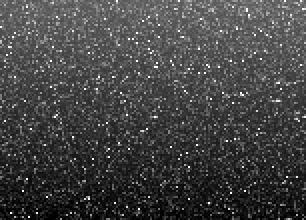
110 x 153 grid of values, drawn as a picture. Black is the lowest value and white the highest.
Histogram: skewed, a long tail of high values. Slope: up to the top. Stripes: none. Odd rows or columns: none. Grain: fine.
